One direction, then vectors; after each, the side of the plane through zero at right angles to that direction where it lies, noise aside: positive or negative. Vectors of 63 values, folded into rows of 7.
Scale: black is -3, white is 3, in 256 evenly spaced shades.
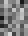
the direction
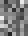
negative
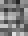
negative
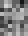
positive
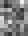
negative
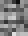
negative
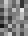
positive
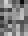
positive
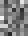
negative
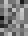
positive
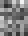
negative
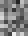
negative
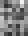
negative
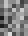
positive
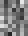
negative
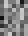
positive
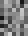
positive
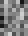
positive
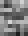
negative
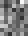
negative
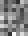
negative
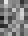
positive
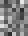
negative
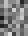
positive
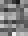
negative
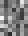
negative
